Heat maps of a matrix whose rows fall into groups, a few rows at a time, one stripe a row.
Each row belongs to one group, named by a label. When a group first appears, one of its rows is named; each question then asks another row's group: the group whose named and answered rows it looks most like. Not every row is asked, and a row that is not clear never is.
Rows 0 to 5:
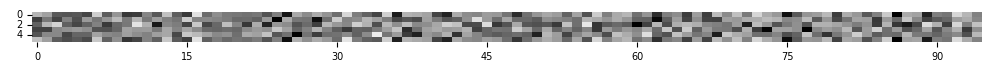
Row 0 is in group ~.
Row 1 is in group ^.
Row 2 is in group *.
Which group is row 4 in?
^
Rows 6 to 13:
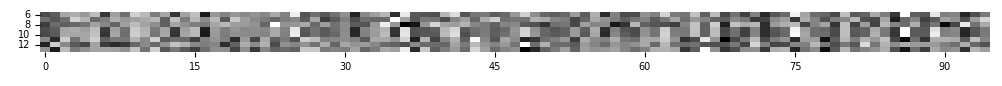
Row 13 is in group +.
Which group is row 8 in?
^
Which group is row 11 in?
+
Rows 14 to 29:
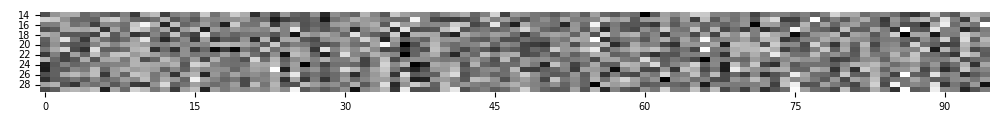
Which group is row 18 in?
~
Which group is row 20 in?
^
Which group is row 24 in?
^
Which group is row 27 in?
^
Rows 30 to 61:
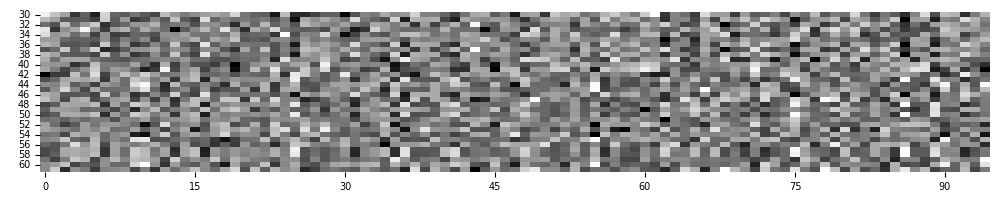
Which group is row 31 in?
~
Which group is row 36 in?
~
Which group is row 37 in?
+
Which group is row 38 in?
~
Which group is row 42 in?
^
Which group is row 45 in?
*
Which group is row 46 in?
~
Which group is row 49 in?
*
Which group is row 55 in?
*
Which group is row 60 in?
*
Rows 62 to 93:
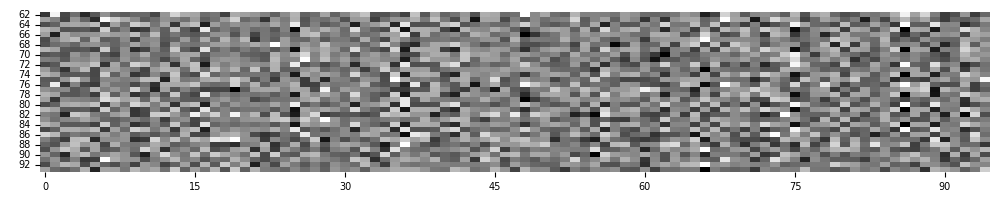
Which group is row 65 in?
~
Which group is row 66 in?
+
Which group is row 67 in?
*
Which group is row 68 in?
^
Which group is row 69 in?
~
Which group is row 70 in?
^
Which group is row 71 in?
^
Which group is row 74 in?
~
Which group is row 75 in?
*
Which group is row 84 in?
~
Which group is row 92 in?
*
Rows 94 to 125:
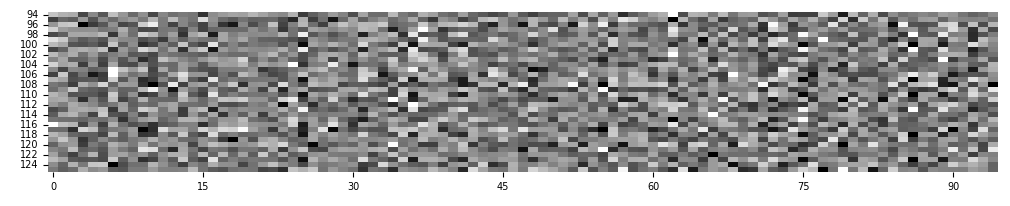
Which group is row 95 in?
^
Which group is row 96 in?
*
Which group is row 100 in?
~
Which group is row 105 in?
+
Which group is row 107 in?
~
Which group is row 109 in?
*
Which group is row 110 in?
~
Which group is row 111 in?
^
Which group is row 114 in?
*
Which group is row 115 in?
^
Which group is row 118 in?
~
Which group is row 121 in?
*
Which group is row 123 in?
~
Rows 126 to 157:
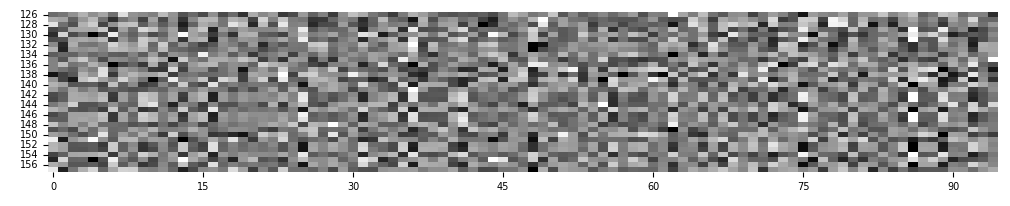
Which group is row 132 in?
+
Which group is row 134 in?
^
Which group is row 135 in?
*
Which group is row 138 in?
^
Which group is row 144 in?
*
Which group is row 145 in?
~
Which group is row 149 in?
^
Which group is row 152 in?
~
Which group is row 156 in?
~
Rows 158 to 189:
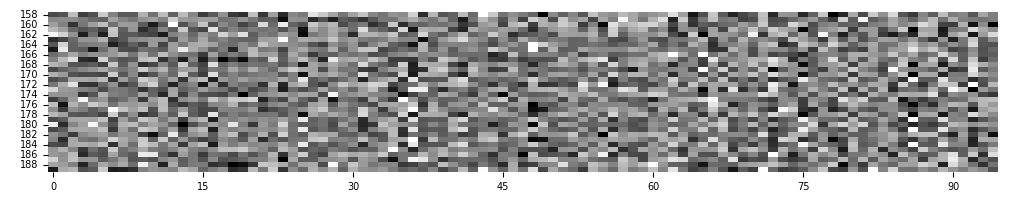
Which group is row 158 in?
+
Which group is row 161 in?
~
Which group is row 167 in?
*
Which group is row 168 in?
~
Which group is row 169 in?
^
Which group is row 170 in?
~
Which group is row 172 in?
*
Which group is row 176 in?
+
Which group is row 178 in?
~
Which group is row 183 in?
+
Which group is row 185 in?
^
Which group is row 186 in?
*
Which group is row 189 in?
+
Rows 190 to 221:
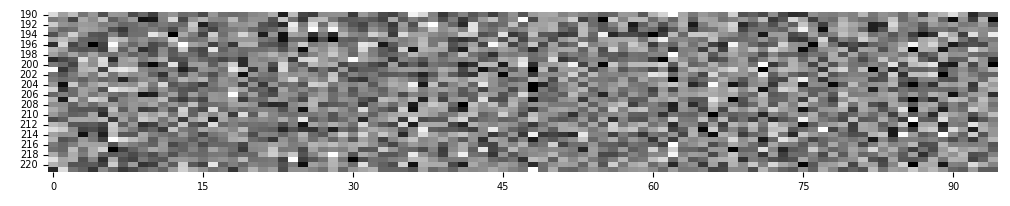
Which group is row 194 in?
*
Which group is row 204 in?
+
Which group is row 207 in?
+
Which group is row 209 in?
~
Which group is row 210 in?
*
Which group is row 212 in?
~
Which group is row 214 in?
*
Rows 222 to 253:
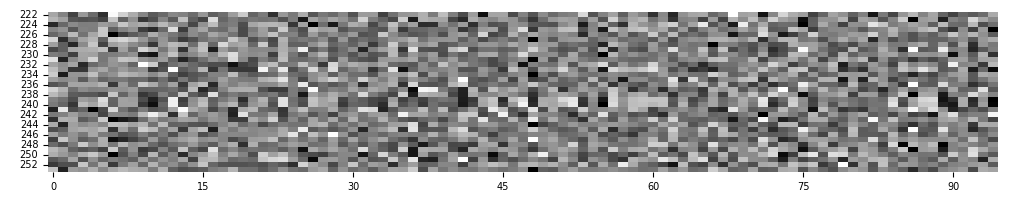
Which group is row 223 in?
~
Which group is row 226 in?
+
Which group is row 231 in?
+
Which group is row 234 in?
+
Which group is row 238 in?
~
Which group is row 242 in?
*
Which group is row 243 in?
+
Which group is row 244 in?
+
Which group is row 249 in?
~
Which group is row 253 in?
+
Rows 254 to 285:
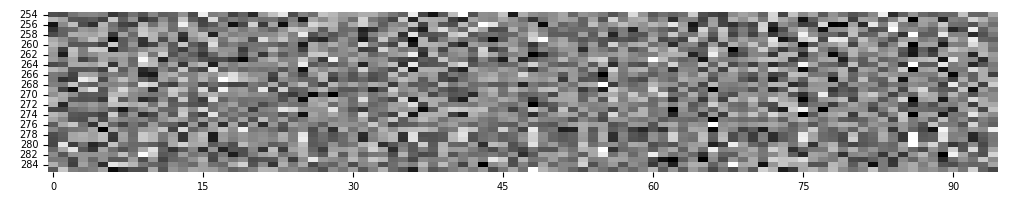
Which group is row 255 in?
~
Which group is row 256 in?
+
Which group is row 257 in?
^
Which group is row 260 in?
~
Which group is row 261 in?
+
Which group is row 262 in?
+
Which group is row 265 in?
~
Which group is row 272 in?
+
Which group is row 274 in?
~
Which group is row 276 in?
*
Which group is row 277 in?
*
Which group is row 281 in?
*
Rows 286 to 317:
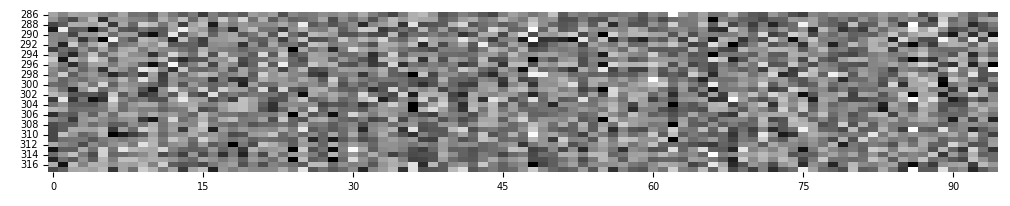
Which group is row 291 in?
*
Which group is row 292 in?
+
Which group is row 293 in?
^
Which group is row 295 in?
+
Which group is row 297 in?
*
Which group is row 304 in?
^
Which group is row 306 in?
^
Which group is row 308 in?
^
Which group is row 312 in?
*
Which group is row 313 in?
^
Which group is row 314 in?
*
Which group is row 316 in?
+
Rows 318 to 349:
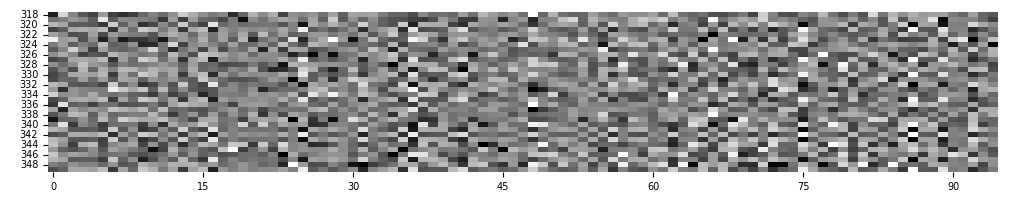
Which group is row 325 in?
*
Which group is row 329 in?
^
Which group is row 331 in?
^
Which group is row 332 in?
~
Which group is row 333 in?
+
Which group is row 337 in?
+
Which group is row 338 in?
*
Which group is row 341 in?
~
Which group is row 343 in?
~
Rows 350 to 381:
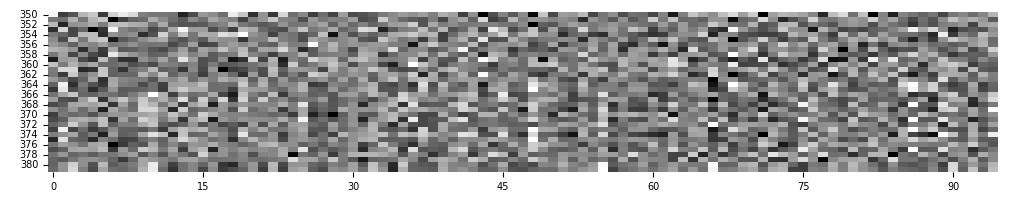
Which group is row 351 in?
+
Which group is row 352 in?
+
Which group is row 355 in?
+
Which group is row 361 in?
*
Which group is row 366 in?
*
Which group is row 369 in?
*
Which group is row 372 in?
*
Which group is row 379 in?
^
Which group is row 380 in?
*
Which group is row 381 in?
*
